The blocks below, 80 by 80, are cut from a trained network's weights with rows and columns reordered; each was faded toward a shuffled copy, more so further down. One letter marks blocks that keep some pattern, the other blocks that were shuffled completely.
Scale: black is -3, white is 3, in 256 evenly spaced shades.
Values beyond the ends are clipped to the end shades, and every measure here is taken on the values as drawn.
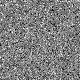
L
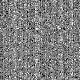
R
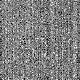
R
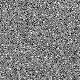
L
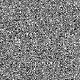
R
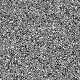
L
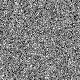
L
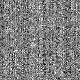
R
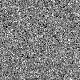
L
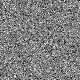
L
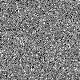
L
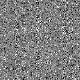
R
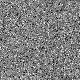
L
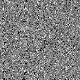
R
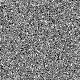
L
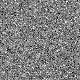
L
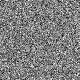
L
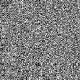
R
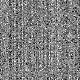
R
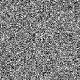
R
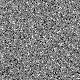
L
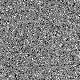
L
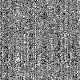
R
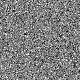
L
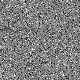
L
